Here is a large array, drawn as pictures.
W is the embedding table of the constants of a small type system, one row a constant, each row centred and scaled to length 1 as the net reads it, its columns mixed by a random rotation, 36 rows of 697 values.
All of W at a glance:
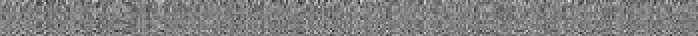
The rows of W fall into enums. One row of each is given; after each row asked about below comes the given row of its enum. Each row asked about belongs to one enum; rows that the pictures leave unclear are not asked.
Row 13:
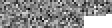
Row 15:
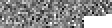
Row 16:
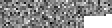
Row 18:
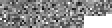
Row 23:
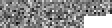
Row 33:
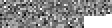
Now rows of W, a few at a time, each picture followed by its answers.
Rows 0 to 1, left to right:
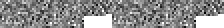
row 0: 15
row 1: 15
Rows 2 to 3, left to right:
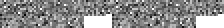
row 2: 33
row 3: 33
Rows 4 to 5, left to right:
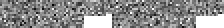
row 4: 18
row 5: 33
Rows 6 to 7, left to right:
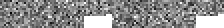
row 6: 16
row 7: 18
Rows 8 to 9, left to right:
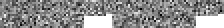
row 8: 18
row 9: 13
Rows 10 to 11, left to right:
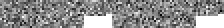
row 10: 18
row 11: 13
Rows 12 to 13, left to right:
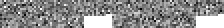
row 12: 33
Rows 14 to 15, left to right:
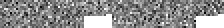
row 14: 16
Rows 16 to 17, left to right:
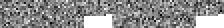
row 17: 13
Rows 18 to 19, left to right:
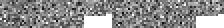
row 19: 16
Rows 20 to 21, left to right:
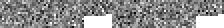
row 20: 15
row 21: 23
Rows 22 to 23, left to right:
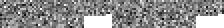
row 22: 33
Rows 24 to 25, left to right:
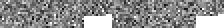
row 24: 15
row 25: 18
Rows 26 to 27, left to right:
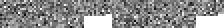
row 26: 33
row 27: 18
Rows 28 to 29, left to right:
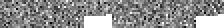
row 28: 16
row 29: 15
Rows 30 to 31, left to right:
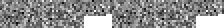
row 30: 23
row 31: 23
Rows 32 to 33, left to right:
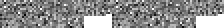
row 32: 33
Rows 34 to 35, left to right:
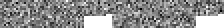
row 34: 16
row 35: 13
